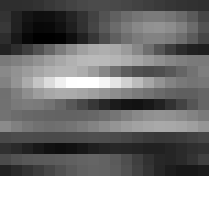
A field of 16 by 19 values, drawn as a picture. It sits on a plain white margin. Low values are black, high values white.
Values change most from cell to cell in the centre. No overall slope runs across the table. The top left is the ninth with the lowest average. The grain runs across in streaks.
